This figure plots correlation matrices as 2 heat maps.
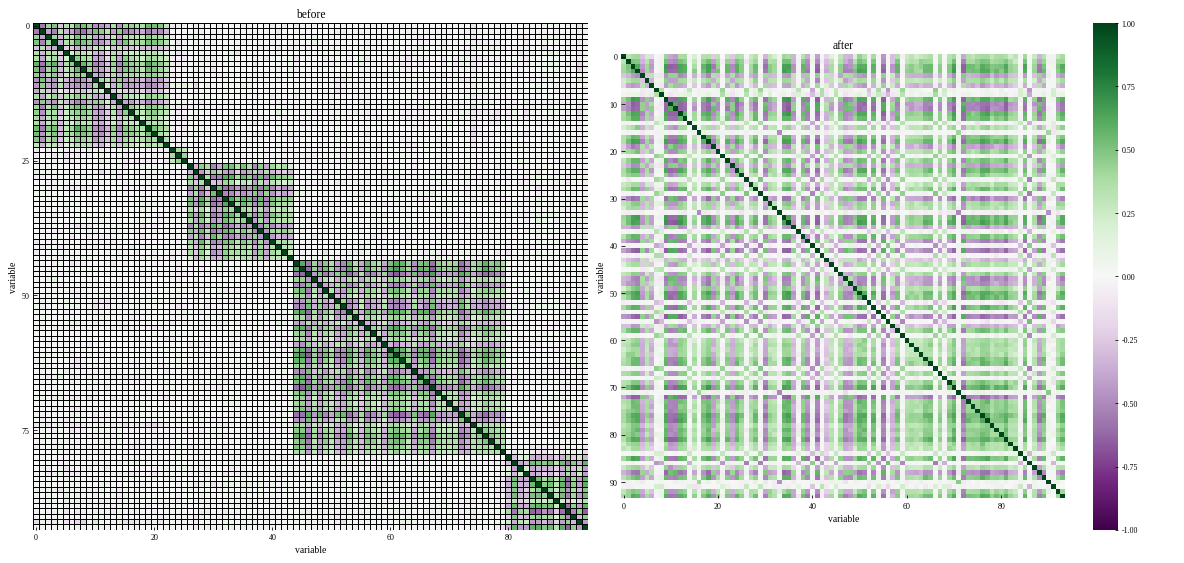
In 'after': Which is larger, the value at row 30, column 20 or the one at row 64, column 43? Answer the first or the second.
the second
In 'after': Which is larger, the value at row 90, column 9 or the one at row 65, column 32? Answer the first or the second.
the second
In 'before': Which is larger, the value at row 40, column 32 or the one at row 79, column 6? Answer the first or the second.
the first
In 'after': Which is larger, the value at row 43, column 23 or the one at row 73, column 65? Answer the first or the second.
the second
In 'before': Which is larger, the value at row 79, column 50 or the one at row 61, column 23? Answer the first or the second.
the first
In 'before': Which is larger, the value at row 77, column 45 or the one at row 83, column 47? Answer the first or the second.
the first
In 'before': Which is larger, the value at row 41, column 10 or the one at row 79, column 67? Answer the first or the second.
the first
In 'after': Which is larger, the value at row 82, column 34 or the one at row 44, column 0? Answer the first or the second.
the first
